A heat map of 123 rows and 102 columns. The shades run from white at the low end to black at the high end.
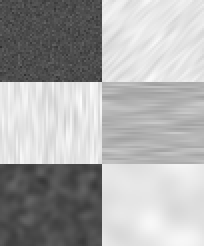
It is made of 3 by 2 panels. Panel 1,1: high, fine-grained, faint in contrast. Panel 1,2: very low, slanting up to the right, faint in contrast. Panel 2,1: very low, streaked downward, faint in contrast. Panel 2,2: low, streaked across, faint in contrast. Panel 3,1: high, blotchy, faint in contrast. Panel 3,2: very low, smooth, faint in contrast.
